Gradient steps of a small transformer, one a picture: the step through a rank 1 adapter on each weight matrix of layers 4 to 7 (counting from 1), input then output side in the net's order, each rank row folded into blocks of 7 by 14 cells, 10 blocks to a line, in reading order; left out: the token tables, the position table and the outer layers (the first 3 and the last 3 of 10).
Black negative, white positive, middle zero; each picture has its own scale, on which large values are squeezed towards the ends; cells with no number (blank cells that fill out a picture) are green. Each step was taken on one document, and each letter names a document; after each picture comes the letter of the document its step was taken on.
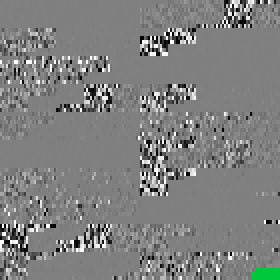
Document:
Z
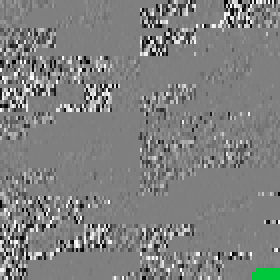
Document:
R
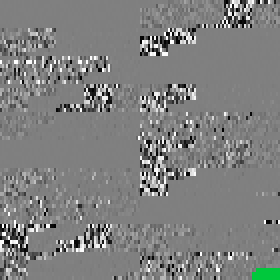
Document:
Z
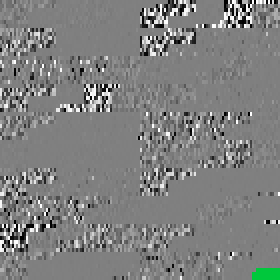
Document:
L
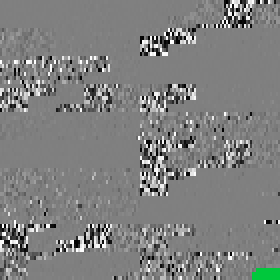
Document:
Z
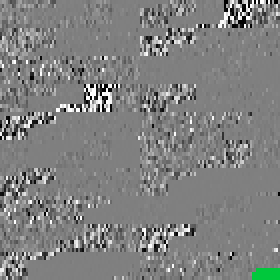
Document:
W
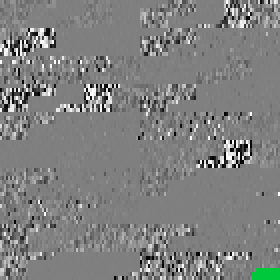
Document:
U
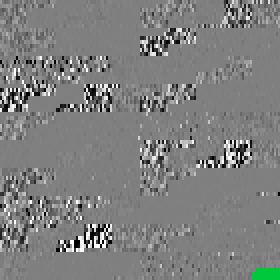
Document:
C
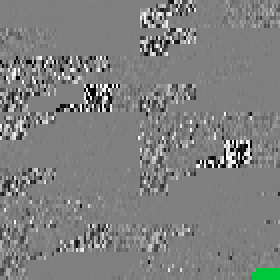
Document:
C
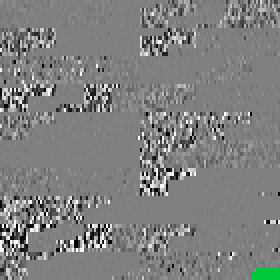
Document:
W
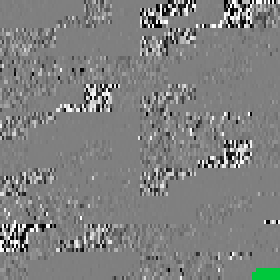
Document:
L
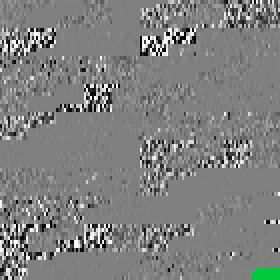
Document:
L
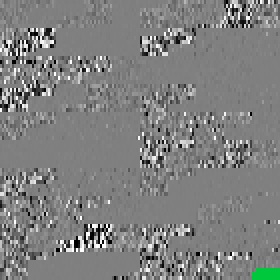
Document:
U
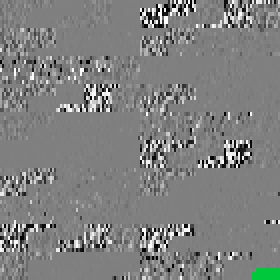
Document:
L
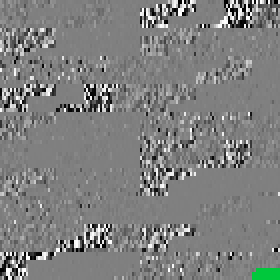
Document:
C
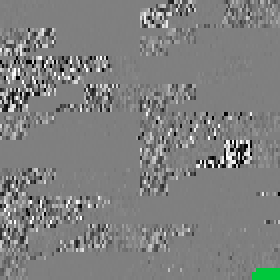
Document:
C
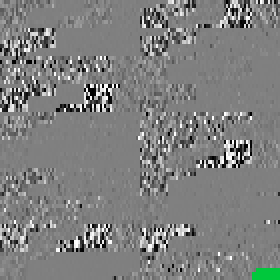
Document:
U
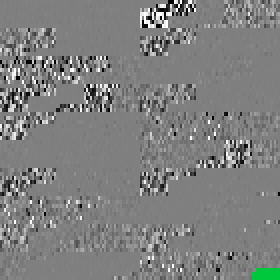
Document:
C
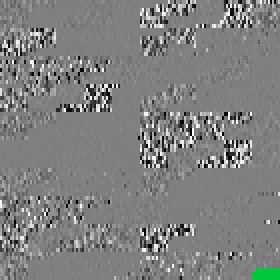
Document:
R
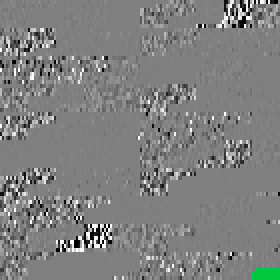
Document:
W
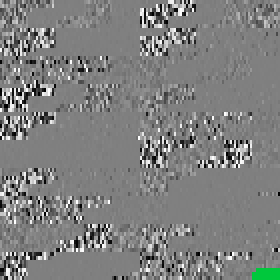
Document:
U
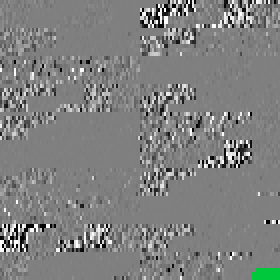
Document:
L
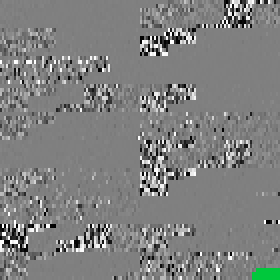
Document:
Z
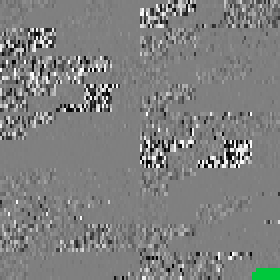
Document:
R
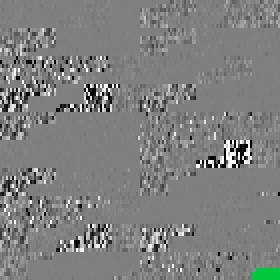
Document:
C
